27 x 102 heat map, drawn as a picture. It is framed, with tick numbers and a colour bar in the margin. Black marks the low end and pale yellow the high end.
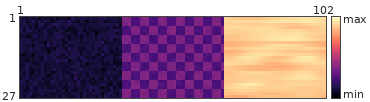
It is made of 1 by 3 panels. Panel 1,1: very low, fine-grained, faint in contrast. Panel 1,2: low, checkered. Panel 1,3: very high, streaked across, faint in contrast.
